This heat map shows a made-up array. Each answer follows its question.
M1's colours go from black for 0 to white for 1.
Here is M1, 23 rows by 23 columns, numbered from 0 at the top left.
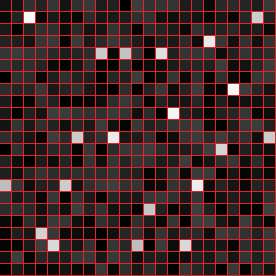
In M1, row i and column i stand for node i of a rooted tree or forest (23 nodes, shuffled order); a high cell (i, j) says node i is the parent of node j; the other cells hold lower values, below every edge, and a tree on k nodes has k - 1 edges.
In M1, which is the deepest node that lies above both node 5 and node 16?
15
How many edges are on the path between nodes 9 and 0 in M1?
4
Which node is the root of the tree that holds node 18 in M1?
7
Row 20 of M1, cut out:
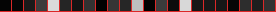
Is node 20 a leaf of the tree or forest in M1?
no
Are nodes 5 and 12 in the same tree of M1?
no
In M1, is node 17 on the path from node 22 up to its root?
no
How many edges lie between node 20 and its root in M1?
0
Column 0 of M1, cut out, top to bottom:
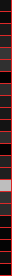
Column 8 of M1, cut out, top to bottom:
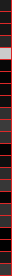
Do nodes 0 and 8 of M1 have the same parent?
no
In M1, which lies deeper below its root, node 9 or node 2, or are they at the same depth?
node 9
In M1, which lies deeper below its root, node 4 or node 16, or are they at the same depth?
node 16
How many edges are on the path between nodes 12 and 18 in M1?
1
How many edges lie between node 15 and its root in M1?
1
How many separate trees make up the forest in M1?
3
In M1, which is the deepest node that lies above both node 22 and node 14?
11
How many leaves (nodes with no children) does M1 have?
12
